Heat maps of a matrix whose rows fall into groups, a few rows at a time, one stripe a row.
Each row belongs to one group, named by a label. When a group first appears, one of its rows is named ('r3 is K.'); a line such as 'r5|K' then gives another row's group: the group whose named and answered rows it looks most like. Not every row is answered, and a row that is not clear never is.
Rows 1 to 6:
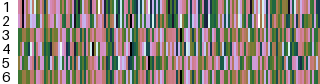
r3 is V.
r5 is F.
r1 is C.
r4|V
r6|V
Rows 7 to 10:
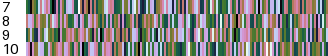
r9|V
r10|C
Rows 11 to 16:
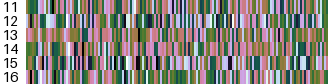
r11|V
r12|F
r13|C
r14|V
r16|C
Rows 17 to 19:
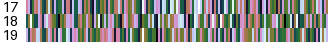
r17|F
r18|V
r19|F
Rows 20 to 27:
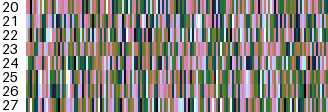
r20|C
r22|F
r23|C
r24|F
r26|V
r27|V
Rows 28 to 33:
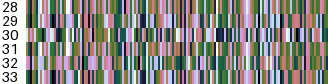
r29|V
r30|F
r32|C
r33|V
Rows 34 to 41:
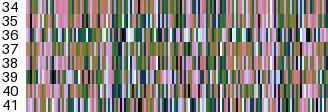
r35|C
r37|C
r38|C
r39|V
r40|C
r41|C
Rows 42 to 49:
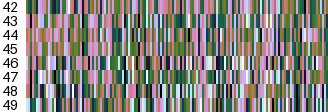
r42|V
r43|C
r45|C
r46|F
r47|C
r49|F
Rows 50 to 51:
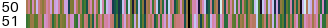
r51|V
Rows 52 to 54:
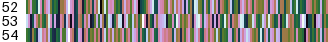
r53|F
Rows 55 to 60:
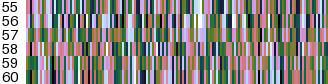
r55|F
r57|F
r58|C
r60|V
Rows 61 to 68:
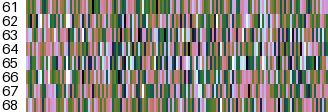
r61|F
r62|V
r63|C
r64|C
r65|F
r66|V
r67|F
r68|C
